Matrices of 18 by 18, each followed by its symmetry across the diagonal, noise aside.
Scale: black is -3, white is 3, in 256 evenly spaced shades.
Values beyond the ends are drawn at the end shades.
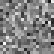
neither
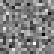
antisymmetric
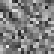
antisymmetric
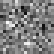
antisymmetric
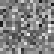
neither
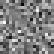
antisymmetric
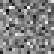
antisymmetric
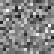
neither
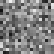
antisymmetric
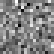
neither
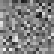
antisymmetric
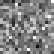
neither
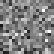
neither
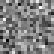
antisymmetric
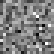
neither
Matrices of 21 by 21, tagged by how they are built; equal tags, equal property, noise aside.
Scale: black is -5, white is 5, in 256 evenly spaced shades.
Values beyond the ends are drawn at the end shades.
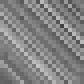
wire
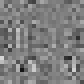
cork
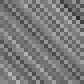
wire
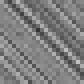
wire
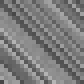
wire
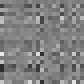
cork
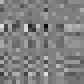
cork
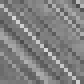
wire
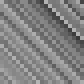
wire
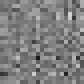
cork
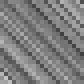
wire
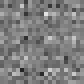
cork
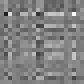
cork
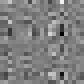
cork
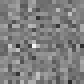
cork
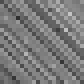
wire
